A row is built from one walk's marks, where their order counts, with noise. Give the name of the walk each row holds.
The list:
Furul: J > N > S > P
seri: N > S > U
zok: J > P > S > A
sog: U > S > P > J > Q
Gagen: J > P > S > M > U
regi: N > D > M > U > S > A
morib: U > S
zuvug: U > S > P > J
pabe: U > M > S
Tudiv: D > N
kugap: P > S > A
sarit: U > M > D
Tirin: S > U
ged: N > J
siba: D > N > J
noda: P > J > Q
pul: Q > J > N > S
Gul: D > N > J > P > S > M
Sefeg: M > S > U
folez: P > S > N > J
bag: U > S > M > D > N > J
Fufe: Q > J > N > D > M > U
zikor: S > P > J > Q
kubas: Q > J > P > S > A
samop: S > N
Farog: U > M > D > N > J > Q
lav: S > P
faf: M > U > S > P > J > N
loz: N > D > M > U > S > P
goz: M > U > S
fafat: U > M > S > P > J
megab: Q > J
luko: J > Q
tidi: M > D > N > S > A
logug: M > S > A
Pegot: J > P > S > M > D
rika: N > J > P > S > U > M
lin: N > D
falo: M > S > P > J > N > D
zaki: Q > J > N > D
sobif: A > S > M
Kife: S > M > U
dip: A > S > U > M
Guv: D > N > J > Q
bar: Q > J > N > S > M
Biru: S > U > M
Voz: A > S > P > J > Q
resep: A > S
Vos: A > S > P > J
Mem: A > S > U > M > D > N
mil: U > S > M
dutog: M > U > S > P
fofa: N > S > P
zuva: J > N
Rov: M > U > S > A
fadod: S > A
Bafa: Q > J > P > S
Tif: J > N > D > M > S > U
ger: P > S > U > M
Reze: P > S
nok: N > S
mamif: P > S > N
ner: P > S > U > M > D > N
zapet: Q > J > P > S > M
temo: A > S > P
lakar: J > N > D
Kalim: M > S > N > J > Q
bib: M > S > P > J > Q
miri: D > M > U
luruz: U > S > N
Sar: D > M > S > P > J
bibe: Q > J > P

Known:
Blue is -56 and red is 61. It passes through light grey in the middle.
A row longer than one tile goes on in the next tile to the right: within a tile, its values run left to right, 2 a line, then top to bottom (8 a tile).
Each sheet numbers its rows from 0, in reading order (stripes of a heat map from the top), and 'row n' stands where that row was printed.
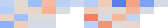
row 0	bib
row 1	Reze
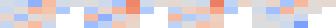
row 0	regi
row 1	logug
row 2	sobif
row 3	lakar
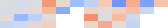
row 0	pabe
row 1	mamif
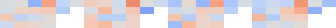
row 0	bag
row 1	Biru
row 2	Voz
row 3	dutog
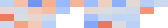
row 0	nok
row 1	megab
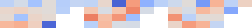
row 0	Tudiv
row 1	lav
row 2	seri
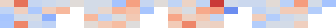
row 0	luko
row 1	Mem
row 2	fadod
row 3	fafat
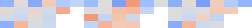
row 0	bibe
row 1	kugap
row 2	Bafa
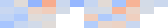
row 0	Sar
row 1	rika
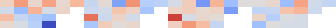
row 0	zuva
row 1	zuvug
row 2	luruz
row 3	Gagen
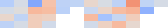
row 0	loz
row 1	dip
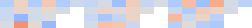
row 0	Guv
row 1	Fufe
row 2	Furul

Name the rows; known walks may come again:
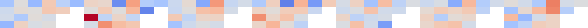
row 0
zapet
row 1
morib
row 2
falo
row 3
mamif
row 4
siba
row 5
ner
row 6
logug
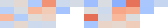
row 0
faf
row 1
temo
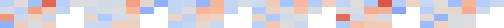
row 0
Vos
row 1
pabe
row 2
tidi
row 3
Kalim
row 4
resep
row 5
bib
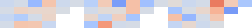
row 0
Fufe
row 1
zikor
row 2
goz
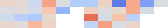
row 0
Kife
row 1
Reze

